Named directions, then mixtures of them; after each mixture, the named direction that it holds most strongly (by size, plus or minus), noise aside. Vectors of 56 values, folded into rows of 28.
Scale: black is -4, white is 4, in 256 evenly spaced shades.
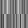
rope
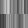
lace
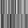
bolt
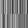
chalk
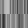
lace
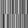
chalk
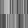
lace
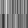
chalk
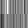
lace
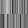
rope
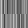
rope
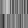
lace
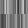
lace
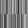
rope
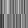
rope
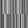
rope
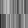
lace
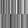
bolt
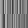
chalk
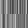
chalk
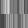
lace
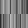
bolt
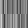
chalk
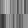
lace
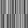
rope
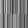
chalk
